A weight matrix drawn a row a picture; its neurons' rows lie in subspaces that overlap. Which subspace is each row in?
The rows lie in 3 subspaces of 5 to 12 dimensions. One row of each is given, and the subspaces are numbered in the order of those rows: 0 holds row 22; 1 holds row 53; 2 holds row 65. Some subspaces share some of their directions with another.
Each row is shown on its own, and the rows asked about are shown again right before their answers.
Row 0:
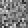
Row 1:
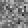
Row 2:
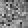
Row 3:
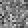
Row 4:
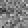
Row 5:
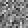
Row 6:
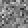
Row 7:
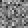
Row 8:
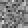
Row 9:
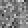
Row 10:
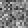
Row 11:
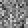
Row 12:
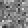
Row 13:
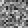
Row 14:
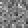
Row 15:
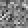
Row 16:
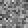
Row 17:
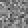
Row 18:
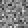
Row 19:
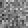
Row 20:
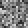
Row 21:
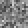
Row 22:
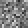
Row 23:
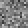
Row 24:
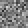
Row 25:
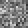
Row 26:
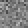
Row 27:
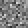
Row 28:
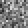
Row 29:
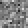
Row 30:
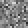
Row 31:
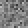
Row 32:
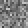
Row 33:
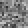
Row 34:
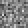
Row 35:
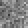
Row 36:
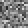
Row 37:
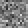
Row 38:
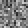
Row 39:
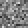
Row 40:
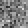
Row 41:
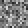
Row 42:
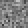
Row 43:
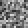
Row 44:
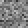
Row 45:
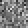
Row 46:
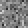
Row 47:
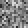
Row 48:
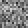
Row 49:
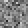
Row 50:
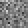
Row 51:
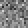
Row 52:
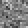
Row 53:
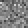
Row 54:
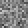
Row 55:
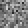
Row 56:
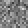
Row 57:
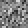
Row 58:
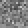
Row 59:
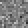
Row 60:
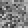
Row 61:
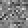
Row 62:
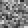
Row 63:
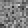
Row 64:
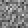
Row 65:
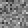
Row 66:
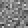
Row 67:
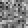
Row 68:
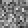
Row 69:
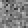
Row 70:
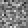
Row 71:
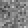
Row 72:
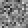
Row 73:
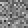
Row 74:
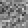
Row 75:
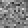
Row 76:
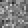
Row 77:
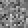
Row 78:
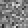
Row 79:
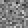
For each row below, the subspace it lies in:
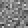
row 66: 2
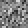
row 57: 0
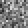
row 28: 0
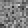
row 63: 0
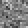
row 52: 0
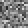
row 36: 2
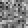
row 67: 1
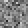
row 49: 0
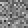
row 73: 1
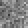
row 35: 0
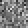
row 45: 0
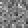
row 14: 1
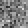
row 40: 1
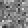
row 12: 1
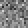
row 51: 0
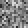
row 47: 0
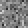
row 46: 0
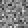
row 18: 0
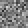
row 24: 0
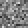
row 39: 2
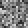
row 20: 1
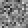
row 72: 0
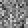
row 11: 1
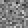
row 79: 0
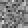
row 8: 2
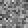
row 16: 0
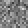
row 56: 1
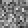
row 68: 0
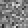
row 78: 0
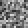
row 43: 0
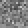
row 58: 0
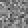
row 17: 1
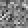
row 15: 1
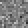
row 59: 1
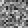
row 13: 0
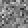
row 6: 0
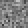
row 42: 0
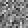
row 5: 0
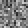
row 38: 0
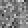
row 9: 0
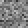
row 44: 0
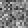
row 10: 0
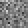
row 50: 1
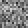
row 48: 0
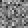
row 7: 0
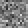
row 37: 2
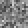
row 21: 0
